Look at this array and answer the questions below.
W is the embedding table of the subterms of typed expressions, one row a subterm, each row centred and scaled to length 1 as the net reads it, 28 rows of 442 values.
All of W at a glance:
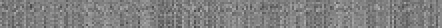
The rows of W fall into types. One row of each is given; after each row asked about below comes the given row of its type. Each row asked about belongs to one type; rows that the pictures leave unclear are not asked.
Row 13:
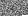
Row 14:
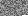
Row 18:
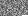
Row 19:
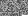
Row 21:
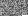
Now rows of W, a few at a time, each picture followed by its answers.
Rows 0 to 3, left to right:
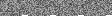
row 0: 19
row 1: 14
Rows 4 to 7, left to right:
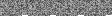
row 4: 21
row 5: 14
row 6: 18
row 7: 19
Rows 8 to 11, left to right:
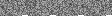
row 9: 18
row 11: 21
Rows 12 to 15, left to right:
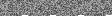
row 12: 19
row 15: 19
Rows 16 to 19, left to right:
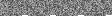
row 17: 21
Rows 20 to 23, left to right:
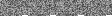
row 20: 14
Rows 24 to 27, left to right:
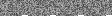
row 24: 19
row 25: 14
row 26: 21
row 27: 21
